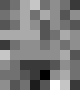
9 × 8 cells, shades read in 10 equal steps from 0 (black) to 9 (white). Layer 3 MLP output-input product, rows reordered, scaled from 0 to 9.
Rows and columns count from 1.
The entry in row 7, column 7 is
5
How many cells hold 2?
7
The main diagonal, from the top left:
3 5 6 6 4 5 5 4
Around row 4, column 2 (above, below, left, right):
4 4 6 6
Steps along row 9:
down up down up up down down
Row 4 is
6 6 6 6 3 4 6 5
